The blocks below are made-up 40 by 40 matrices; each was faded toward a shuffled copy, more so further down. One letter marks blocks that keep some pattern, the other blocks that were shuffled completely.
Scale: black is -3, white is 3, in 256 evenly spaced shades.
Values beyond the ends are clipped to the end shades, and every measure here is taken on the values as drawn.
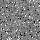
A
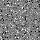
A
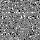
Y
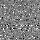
Y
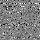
Y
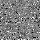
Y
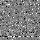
Y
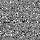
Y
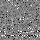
Y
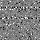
Y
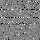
Y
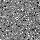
A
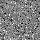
A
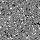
A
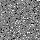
A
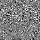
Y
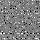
Y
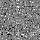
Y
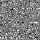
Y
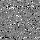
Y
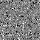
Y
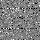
Y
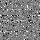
Y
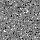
A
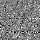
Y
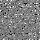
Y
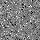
A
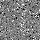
A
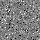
A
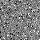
A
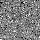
A
